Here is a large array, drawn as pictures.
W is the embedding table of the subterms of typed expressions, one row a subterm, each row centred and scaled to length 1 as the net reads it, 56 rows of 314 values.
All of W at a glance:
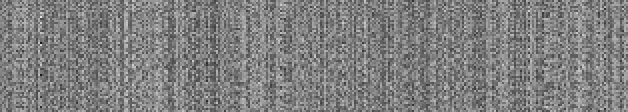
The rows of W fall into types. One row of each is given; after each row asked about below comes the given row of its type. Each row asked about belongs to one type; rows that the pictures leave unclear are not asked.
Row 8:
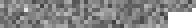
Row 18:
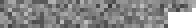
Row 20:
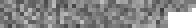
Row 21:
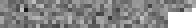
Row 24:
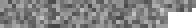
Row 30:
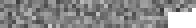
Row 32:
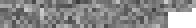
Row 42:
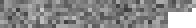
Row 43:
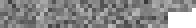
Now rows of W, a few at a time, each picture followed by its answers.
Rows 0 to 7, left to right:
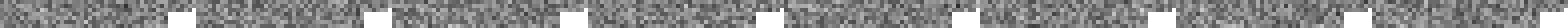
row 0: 42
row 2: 32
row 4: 18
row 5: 24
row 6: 8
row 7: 20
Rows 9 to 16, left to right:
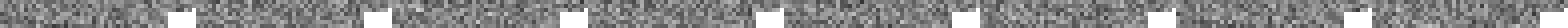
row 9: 24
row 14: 42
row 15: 21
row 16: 8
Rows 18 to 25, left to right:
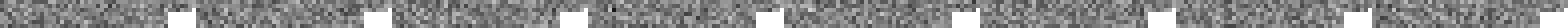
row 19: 32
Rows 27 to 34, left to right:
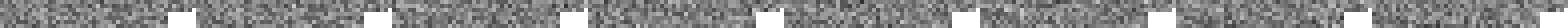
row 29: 18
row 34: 24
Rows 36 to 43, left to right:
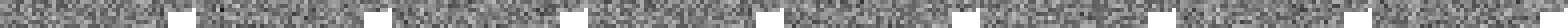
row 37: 21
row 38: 32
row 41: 42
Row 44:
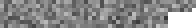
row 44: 8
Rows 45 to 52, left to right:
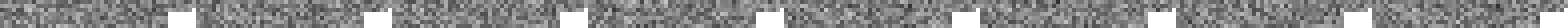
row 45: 32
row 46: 42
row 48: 43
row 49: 20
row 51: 8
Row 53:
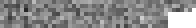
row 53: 30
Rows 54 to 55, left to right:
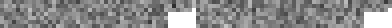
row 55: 20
